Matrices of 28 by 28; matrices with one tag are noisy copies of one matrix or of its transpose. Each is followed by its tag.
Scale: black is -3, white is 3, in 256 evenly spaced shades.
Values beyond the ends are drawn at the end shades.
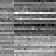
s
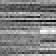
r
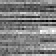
r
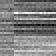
s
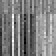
s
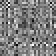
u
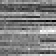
r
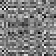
u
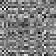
u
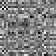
u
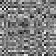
u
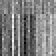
s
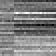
s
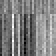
s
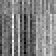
s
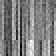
r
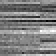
r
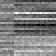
s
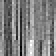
r
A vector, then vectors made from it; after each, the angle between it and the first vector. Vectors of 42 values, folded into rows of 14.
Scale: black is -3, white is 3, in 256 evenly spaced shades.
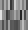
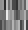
partly opposed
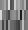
nearly parallel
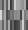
nearly parallel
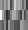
nearly parallel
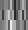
partly opposed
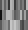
nearly opposite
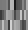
nearly opposite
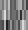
partly aligned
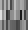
nearly parallel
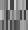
nearly parallel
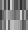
nearly opposite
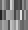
nearly opposite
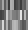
nearly opposite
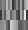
partly opposed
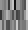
partly opposed
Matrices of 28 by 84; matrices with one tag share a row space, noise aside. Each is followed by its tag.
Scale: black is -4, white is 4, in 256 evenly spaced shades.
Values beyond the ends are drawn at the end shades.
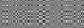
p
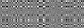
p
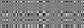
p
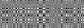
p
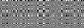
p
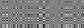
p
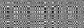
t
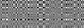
p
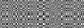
p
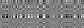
p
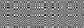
t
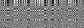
t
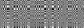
t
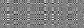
t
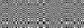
p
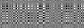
p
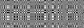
t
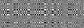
t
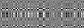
p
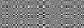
p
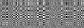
p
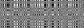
t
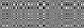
p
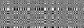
t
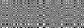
p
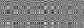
t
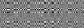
t
